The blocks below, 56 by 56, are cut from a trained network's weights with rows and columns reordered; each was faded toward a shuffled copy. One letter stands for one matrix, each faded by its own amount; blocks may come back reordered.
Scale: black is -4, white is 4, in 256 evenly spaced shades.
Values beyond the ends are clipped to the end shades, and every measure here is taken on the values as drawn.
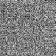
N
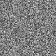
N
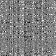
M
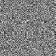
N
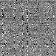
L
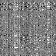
M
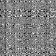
M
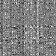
M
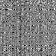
M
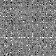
L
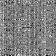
M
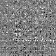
L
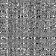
M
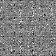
L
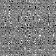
L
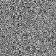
N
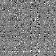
L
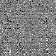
L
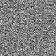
N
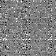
L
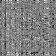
M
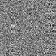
N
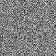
N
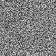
N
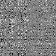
L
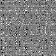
L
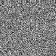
N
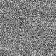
N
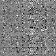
L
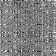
M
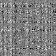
M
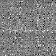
L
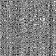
M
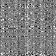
M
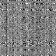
M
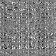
M
